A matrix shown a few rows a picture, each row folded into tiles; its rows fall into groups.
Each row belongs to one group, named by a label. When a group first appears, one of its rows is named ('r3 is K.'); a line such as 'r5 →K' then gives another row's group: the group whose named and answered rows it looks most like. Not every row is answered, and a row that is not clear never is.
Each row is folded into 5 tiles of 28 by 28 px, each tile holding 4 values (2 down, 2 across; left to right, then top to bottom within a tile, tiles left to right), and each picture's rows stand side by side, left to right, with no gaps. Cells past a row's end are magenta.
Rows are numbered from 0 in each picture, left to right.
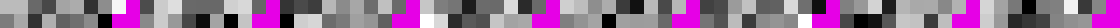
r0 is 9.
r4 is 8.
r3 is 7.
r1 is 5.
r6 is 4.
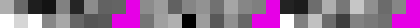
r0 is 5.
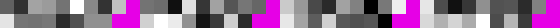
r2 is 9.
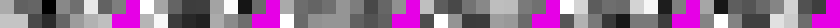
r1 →7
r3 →7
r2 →9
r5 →7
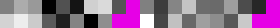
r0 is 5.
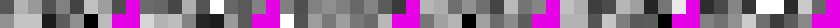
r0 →5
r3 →8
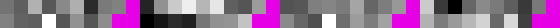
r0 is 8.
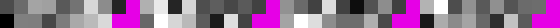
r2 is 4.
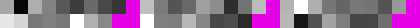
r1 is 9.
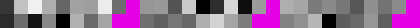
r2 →8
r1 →8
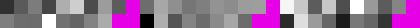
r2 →7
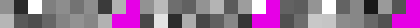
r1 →9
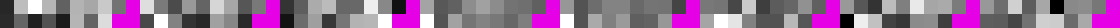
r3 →9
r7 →4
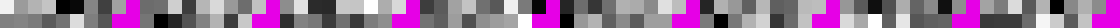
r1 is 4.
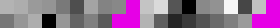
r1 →7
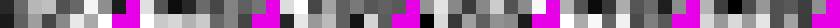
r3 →9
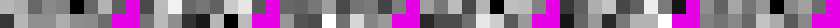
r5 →4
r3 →4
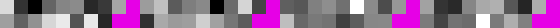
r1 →4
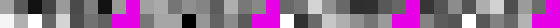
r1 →8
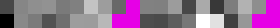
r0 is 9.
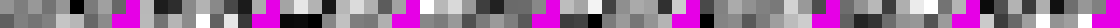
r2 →4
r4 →4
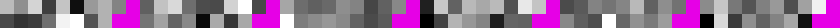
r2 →9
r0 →4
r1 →5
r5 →9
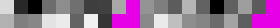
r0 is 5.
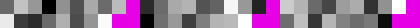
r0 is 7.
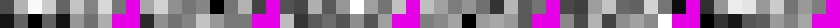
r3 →8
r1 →4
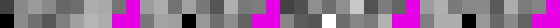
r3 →8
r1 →8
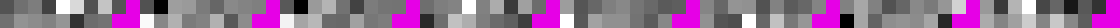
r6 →9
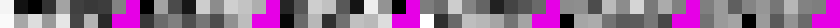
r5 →8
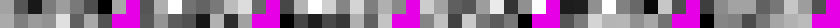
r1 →5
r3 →9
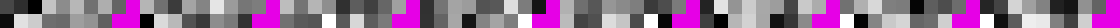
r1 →7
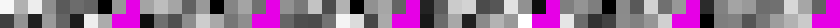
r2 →4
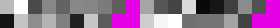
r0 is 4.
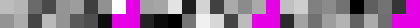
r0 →9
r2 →4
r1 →4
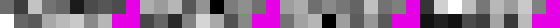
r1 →4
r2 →8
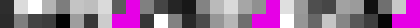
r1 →7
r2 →9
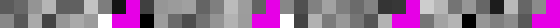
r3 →8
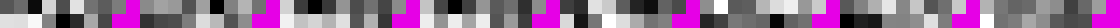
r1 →4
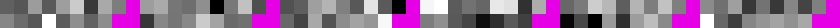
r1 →4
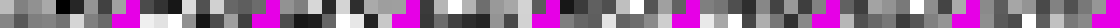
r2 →4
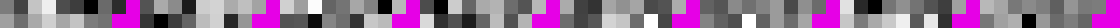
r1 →4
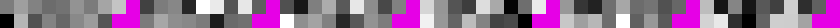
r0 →9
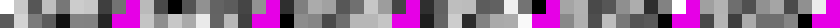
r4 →9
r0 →7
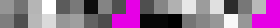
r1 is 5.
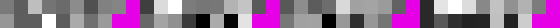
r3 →5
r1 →5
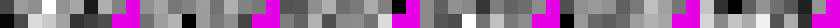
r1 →8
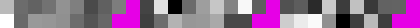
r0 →9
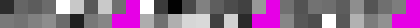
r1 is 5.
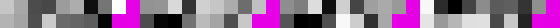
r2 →4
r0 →9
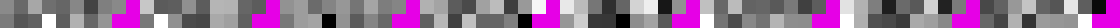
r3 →9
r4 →7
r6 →7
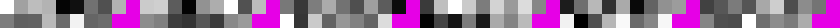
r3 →5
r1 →7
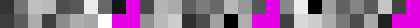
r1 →5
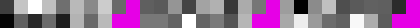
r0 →5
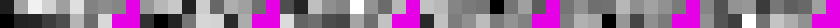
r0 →5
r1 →4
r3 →4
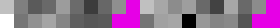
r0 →9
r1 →8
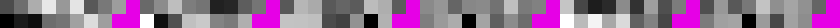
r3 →8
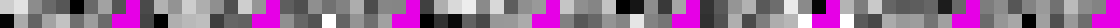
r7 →8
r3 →5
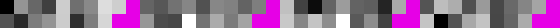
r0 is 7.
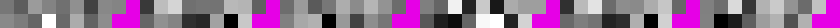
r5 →4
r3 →4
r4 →5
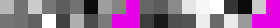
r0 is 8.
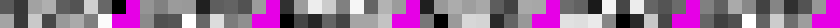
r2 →5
